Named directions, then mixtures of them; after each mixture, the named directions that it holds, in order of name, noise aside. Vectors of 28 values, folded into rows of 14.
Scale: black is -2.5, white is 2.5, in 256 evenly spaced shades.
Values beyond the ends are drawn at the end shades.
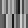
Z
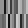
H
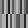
H, Z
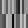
Z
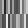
H, Z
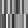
H, Z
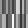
Z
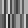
H, Z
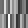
H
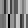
H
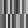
H, Z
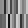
H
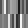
H, Z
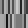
H, Z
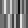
H, Z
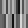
Z
